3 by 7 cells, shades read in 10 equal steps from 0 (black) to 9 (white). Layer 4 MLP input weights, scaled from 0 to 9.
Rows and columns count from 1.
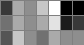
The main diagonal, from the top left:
2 6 5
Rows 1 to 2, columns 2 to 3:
6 5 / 6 5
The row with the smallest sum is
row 1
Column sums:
9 19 15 17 23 6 7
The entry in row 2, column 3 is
5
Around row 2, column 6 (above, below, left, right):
0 5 8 2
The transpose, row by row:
2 4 3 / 6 6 7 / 5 5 5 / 7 6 4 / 9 8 6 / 0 1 5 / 0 2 5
